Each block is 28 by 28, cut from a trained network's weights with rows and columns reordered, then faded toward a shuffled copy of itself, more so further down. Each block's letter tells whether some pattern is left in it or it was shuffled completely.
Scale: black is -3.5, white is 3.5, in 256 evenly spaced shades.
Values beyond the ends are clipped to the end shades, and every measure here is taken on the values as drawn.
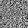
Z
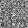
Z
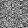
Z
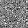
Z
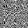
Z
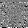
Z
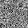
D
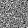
D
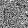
D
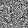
D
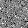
D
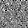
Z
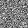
D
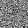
D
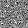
D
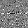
Z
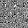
Z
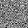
Z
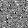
D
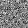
D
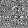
Z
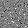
D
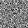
Z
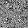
Z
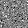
D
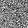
D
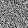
D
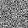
Z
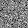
D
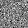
D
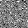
D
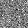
D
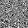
Z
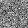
D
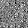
Z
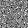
D
